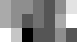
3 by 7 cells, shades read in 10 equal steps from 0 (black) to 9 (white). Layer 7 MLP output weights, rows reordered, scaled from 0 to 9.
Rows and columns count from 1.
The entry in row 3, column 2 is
7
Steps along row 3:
down down up same up down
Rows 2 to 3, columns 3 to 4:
3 4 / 0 3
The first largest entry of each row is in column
7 7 1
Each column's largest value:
9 7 5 4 3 6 9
